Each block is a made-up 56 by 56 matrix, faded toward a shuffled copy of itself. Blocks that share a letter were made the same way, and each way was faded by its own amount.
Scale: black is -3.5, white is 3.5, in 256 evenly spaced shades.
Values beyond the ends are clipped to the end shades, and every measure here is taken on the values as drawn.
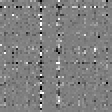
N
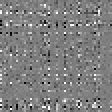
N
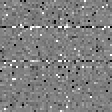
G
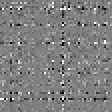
N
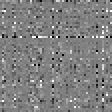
N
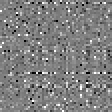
G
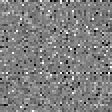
G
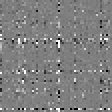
N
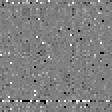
G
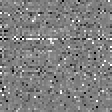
G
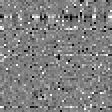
G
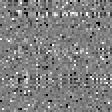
G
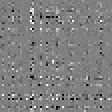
N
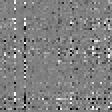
N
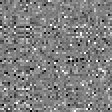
G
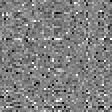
G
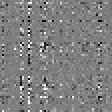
N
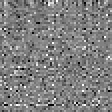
G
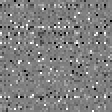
G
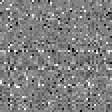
G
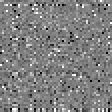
G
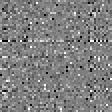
G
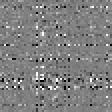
N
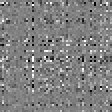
N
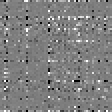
N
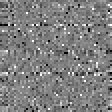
G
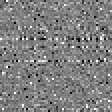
G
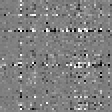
N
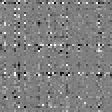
N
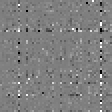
N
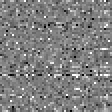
G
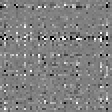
N
